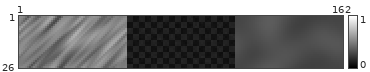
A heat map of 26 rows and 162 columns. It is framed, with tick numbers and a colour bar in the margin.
The table splits into one row of 3 panels. Panel 1,1: middling, slanting up to the right. Panel 1,2: very low, checkered, faint in contrast. Panel 1,3: low, smooth, faint in contrast.
